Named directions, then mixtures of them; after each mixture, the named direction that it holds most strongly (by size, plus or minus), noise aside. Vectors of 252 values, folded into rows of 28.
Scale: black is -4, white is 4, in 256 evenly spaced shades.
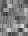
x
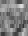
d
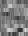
x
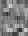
x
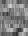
d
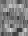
d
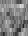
d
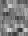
x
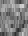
d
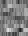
x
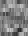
d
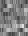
x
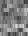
x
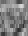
d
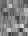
x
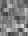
x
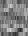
x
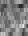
d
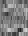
x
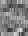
d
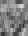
d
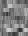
x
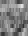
d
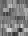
x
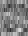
d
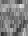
d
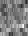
x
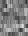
x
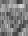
d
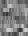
x
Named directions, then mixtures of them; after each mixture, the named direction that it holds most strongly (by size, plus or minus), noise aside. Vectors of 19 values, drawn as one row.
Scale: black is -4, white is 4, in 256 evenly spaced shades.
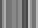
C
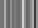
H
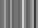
H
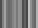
C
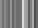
H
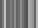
C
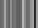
H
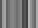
C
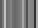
H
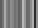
H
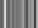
H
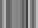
C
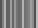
H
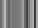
H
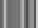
H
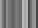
C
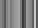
H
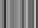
H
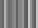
C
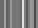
H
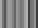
C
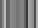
C
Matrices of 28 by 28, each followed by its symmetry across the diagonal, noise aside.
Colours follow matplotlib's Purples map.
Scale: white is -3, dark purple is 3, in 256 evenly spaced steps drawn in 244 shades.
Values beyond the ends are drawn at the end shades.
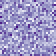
neither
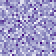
antisymmetric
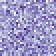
neither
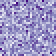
neither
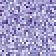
neither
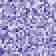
antisymmetric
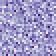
antisymmetric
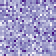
antisymmetric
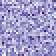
neither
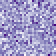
antisymmetric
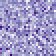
antisymmetric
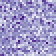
neither
